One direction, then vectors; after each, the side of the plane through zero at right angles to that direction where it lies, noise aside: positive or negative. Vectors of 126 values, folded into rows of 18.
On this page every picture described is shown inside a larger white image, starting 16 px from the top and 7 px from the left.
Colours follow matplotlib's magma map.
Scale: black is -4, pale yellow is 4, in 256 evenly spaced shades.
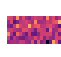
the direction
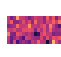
positive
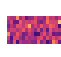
positive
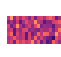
positive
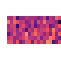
negative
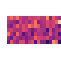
positive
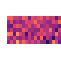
positive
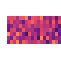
positive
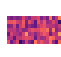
negative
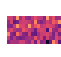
positive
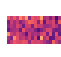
positive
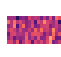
negative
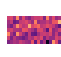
positive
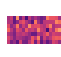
positive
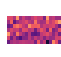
positive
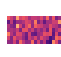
positive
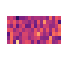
negative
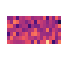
negative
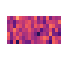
positive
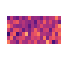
negative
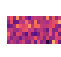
positive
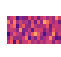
negative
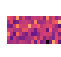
positive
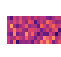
negative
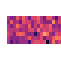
positive
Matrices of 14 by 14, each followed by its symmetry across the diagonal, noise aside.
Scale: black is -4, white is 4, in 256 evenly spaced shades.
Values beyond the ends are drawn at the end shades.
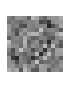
symmetric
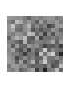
symmetric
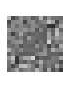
symmetric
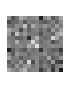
symmetric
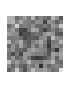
symmetric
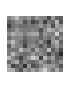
antisymmetric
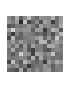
antisymmetric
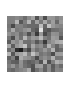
antisymmetric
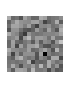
symmetric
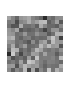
symmetric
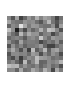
antisymmetric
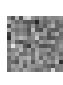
antisymmetric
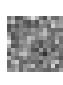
symmetric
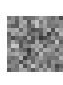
symmetric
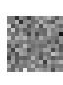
antisymmetric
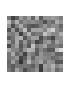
antisymmetric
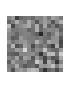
antisymmetric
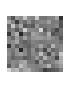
antisymmetric
